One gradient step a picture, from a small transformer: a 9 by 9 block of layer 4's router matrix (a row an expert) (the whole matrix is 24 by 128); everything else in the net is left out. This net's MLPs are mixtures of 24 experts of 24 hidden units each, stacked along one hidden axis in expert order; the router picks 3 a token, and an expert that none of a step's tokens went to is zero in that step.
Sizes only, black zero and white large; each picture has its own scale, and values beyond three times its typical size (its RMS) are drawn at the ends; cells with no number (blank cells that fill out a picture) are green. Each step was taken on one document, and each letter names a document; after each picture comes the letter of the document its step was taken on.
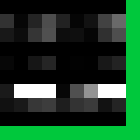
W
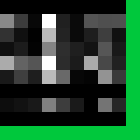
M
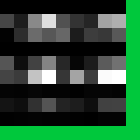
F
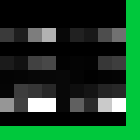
W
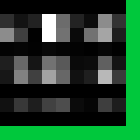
M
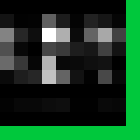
M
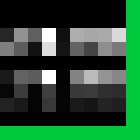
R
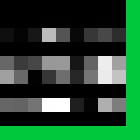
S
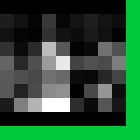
S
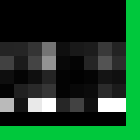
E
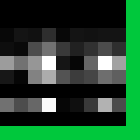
E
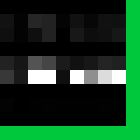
F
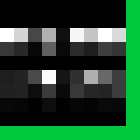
R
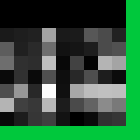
R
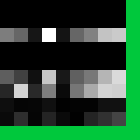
R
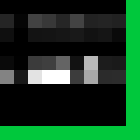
F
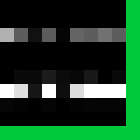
R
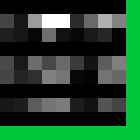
S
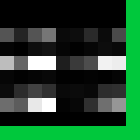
W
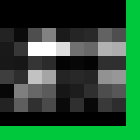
W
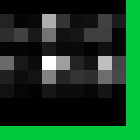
M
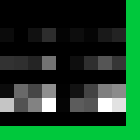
E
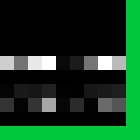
E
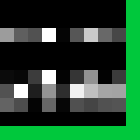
R
